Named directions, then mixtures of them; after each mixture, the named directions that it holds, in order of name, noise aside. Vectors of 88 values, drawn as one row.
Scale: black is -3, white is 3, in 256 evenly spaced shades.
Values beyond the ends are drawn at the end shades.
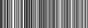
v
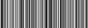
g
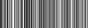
v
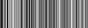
g, v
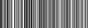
v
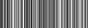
v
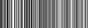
v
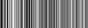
g, v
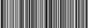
g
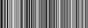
g, v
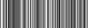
g, v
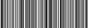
g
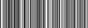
g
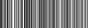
v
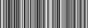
g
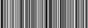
g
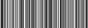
g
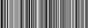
g, v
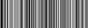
g, v
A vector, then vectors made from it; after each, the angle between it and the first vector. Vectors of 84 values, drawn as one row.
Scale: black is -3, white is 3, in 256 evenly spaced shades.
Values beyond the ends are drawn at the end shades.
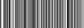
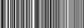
partly opposed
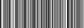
nearly parallel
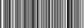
nearly parallel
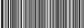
partly opposed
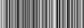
partly aligned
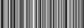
nearly opposite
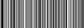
nearly opposite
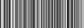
nearly parallel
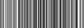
orthogonal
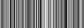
partly opposed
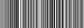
orthogonal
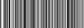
nearly parallel
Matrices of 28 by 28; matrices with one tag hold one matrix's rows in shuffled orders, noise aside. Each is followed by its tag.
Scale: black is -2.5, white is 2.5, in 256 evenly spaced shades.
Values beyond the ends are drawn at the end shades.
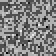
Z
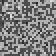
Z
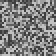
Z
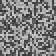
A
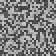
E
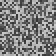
A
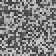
Z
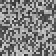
A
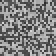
Z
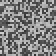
Z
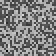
A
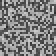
E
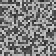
Z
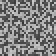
E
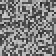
A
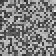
Z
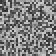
A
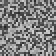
E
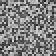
E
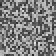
A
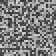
Z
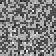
E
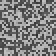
Z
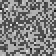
E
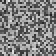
E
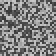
Z
